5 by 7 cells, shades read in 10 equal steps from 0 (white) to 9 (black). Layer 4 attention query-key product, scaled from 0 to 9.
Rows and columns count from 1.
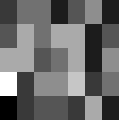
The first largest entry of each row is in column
4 6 6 2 1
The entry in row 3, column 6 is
8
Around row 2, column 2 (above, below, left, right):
5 3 6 5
